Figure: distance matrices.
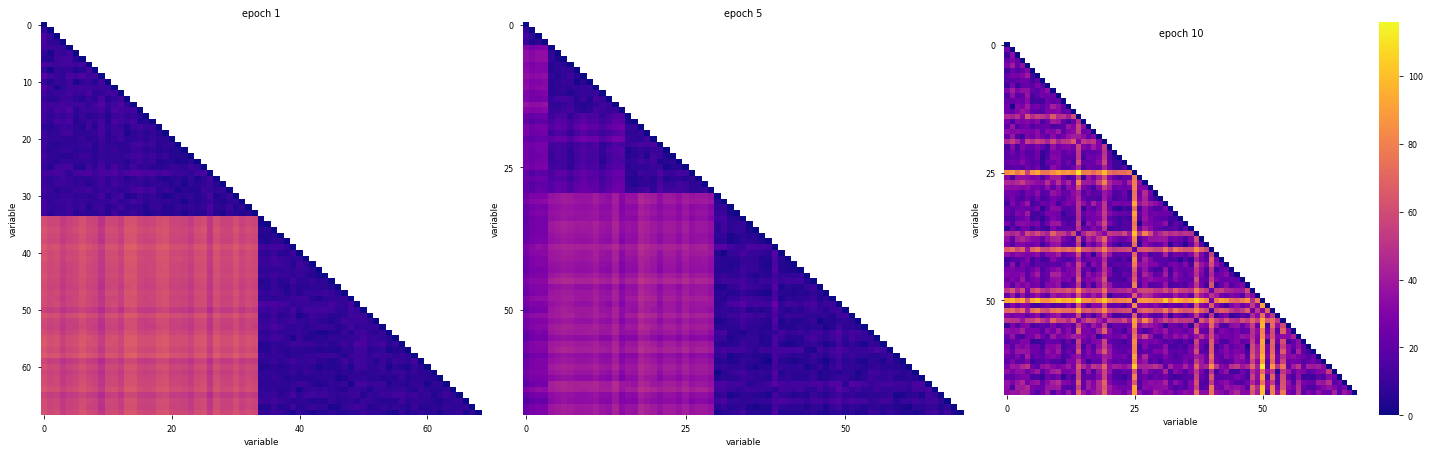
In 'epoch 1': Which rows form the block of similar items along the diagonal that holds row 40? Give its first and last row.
34 to 68
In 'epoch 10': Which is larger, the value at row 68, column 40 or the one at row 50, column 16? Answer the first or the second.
the second
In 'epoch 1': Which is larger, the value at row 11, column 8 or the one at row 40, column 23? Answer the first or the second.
the second
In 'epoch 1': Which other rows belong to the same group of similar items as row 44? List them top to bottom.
34, 35, 36, 37, 38, 39, 40, 41, 42, 43, 45, 46, 47, 48, 49, 50, 51, 52, 53, 54, 55, 56, 57, 58, 59, 60, 61, 62, 63, 64, 65, 66, 67, 68
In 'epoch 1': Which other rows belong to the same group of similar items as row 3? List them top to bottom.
0, 1, 2, 4, 5, 6, 7, 8, 9, 10, 11, 12, 13, 14, 15, 16, 17, 18, 19, 20, 21, 22, 23, 24, 25, 26, 27, 28, 29, 30, 31, 32, 33
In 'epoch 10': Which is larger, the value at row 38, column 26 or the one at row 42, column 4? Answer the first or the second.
the second
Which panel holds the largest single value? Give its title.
epoch 10
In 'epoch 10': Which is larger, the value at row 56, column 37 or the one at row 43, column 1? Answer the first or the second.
the first
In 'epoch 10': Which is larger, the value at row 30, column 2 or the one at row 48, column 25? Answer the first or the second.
the second
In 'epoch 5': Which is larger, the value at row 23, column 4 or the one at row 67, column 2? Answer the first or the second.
the second
